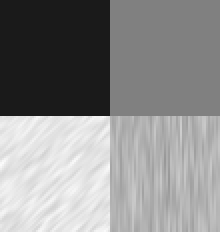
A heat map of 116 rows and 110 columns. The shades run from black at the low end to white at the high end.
It is made of 2 by 2 panels. Panel 1,1: very low, flat. Panel 1,2: middling, flat. Panel 2,1: very high, slanting up to the right, faint in contrast. Panel 2,2: high, streaked downward, faint in contrast.
